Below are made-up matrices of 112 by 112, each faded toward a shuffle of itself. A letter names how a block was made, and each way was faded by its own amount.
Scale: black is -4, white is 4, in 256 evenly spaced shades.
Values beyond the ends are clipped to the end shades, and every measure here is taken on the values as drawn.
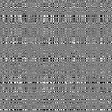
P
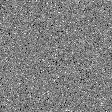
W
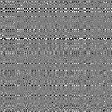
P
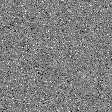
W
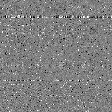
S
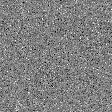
W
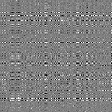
P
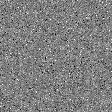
W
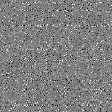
S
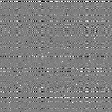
P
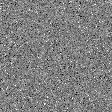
W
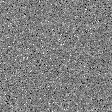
W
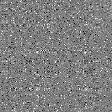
S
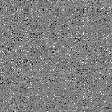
S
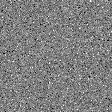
W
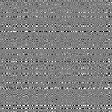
P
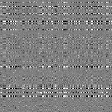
P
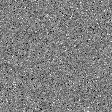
W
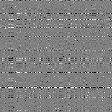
P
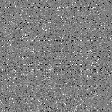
S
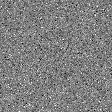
W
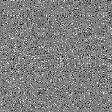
S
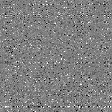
S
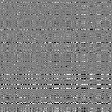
P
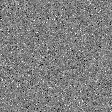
W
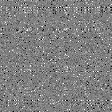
S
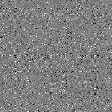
S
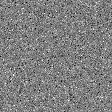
W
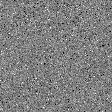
W
